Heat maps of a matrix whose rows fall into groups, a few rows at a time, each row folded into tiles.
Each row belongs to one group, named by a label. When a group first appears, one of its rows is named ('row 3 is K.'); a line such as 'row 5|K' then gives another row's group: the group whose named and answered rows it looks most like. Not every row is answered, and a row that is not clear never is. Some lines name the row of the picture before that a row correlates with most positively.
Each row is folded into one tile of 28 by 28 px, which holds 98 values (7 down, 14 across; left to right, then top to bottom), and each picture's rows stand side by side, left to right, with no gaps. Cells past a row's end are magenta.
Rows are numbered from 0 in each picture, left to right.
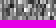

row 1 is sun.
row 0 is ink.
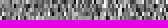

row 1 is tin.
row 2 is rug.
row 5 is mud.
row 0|mud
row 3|sun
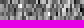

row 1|sun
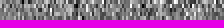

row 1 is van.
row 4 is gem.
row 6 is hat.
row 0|gem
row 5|sun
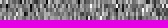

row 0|tin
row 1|rug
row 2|gem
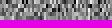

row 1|tin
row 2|rug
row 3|tin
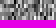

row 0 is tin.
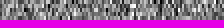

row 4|sun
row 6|ink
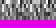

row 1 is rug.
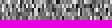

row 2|van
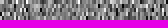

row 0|mud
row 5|van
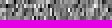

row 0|tin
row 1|van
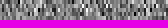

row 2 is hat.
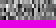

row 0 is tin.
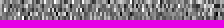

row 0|gem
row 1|mud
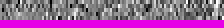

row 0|rug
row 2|mud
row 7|sun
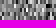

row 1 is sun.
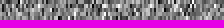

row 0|rug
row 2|mud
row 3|sun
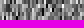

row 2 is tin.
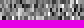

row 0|mud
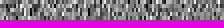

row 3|ink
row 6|mud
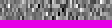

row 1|gem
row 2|hat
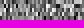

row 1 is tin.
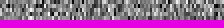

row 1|tin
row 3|ink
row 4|hat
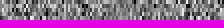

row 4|gem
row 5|mud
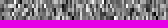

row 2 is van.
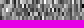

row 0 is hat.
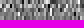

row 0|gem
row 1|van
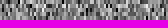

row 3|hat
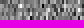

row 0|sun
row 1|mud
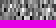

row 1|mud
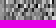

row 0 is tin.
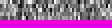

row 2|gem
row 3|hat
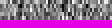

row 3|sun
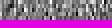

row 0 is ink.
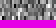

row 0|mud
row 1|sun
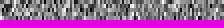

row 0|hat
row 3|hat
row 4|sun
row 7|mud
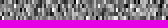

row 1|ink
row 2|rug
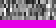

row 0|ink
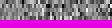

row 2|tin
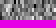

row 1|tin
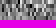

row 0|rug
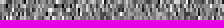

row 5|rug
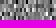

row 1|gem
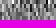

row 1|rug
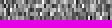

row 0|ink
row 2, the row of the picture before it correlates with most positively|0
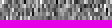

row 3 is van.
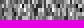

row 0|hat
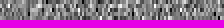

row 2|van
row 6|hat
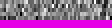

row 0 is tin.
